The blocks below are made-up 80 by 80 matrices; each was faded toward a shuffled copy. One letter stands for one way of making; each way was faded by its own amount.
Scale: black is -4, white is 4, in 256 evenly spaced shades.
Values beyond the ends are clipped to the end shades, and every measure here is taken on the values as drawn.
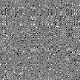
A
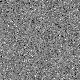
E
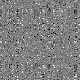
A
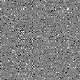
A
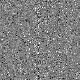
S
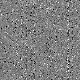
S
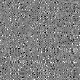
A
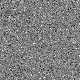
E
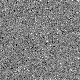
E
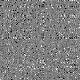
A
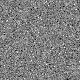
E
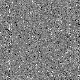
S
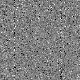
S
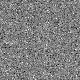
E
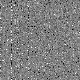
S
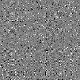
A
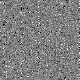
S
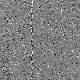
S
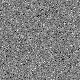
E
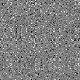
A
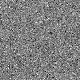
E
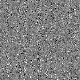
S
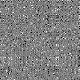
A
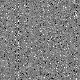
S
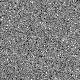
E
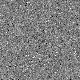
E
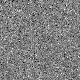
E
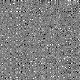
A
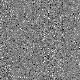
S
